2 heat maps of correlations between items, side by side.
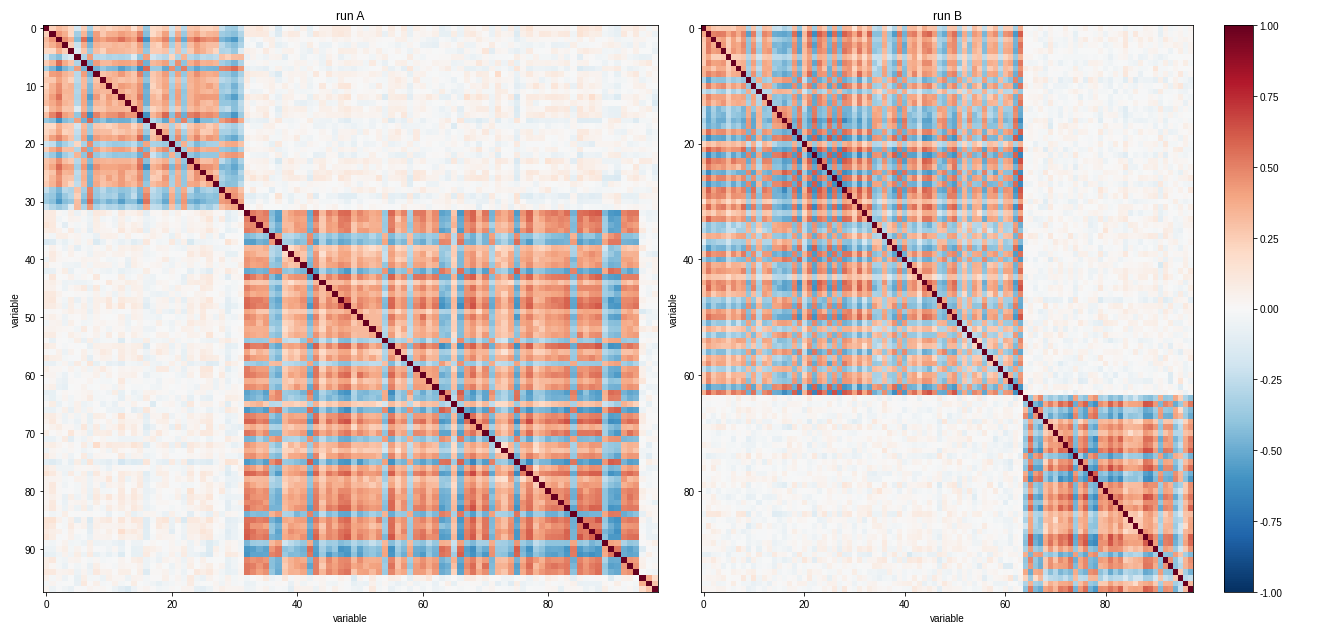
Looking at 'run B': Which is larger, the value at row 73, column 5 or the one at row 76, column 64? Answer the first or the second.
the first
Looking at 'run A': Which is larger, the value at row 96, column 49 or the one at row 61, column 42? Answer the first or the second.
the first
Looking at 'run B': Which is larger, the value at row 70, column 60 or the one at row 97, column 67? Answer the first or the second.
the first
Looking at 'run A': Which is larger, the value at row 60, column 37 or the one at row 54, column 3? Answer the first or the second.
the second
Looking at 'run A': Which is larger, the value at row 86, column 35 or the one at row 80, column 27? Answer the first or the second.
the first
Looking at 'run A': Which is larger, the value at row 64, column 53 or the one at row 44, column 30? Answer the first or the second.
the second
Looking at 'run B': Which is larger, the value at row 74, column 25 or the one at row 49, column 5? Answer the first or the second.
the second
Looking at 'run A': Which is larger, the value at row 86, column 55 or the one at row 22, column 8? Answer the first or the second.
the first
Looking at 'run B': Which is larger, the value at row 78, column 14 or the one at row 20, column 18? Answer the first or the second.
the second
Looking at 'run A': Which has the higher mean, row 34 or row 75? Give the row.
34
